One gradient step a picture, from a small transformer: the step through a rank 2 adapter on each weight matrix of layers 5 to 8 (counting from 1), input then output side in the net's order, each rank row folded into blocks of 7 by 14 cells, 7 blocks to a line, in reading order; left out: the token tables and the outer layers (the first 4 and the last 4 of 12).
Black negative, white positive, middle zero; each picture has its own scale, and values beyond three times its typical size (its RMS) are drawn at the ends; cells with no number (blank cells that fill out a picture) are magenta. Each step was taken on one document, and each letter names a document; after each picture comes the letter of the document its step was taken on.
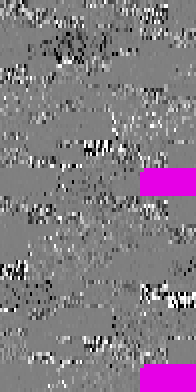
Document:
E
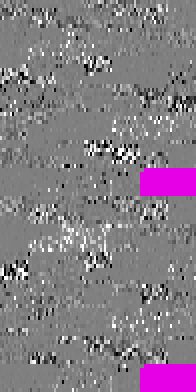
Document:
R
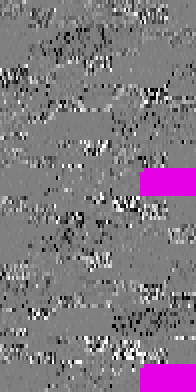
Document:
E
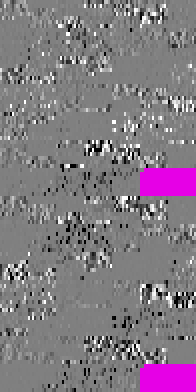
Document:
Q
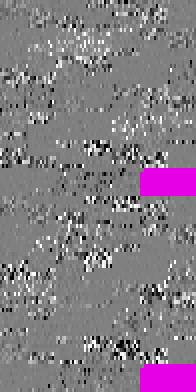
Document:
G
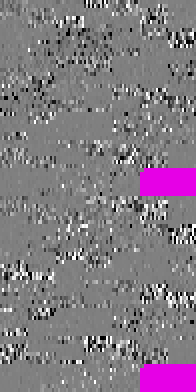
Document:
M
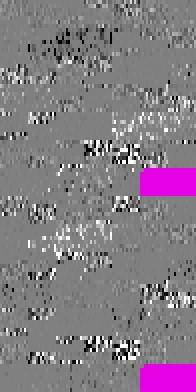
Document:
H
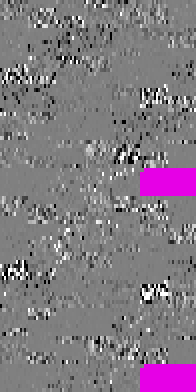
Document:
H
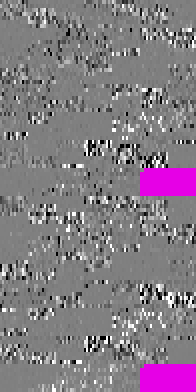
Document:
M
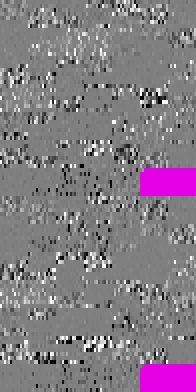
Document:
G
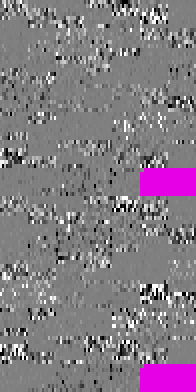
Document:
M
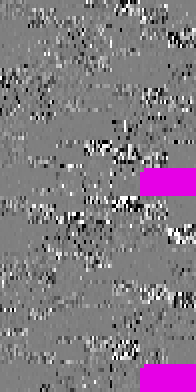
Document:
M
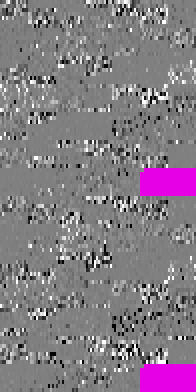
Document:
R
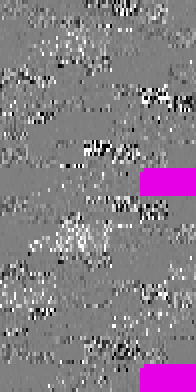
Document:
R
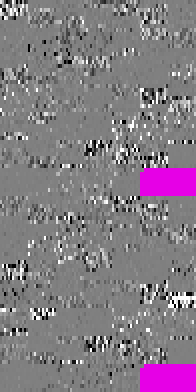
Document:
H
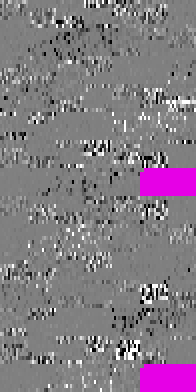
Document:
E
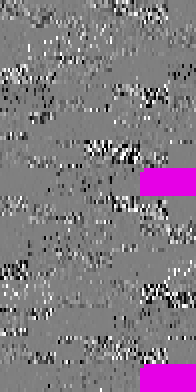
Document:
H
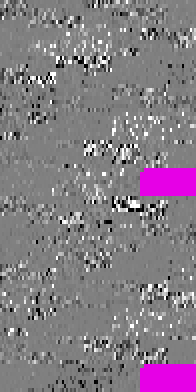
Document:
G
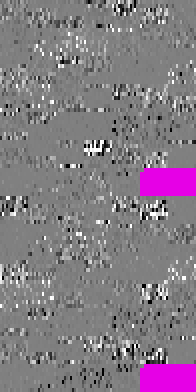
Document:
R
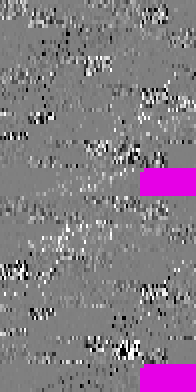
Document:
H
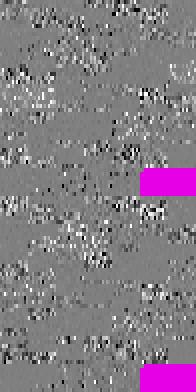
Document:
G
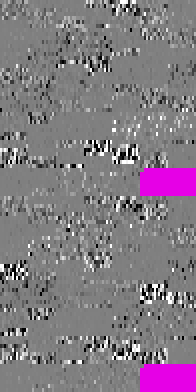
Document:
M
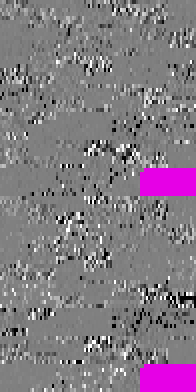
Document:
Q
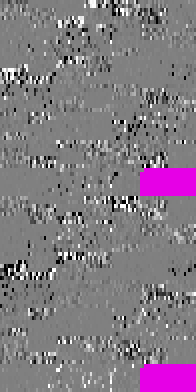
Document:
H
